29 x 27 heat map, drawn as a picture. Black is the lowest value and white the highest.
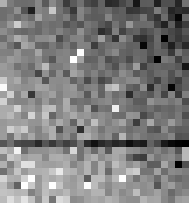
Row 21 differs from the rows beside it. The field climbs toward the bottom left. No regular stripes run through it. The top right is the ninth with the lowest average.
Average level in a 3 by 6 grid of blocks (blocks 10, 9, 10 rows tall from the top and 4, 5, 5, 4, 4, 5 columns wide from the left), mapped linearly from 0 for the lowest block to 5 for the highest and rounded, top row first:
332110 / 543322 / 554432
